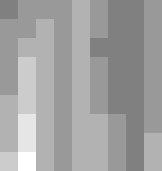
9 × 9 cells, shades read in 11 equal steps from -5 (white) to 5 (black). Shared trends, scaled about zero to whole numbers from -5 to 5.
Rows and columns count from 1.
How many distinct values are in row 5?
4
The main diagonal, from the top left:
0 -1 -2 -1 -2 -1 -1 0 -2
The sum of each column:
-13 -26 -17 -9 -18 -11 -3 0 -11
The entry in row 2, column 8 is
0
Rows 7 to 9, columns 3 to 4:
-2 -1 / -2 -1 / -2 -1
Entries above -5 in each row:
9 9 9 9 9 9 9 9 8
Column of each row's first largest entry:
1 7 6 7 7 7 8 8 8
